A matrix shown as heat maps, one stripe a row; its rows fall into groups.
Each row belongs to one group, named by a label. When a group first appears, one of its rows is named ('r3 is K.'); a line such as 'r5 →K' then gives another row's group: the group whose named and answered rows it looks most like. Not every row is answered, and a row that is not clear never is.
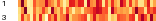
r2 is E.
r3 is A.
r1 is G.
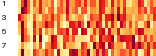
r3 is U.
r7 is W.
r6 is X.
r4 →G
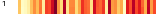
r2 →W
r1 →W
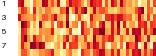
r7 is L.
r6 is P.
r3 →U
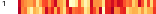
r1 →U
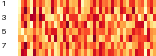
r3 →L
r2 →X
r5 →W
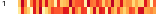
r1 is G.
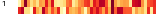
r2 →U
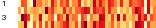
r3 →A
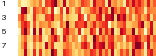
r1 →W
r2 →E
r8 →X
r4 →A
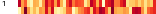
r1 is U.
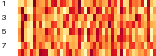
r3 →P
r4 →X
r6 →G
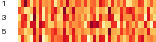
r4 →L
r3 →X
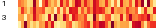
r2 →L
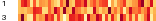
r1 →A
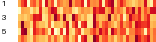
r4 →P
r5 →E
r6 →P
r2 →W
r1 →G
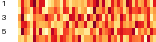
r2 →P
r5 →X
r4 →P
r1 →L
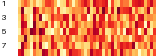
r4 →E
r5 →L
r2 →G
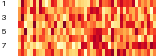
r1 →X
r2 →L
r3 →G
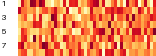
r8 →G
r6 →X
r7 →U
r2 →U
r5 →W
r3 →X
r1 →L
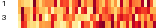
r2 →P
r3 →X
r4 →W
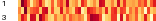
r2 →E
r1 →A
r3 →L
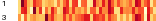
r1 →P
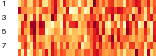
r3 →X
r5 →L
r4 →L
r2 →U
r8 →E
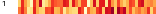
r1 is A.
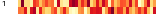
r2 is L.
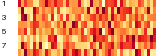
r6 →W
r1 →U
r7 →X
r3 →E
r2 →G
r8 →P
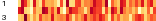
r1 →E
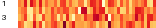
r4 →X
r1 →L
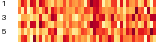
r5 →W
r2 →E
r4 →L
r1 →L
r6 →X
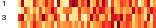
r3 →U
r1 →G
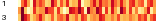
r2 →G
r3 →A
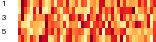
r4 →W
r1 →A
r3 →G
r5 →U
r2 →X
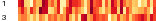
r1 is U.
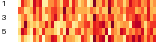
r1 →P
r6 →W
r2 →X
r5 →E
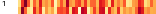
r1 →A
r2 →A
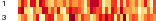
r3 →G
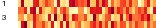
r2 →L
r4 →E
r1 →G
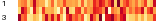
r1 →L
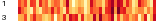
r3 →L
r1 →U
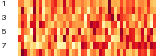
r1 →X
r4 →L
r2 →X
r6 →X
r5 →E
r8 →A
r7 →W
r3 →G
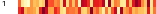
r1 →W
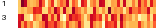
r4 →U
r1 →A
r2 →P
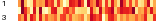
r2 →X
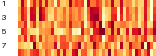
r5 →W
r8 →P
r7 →E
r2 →L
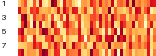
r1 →X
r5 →U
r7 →P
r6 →G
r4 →X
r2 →P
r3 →E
